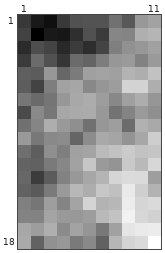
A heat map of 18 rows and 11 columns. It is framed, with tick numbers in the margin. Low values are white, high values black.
Stripes: none. Slope: up to the top left. Ninth with the lowest average: bottom right. Ninth with the highest average: top left. Mirror symmetry: none.
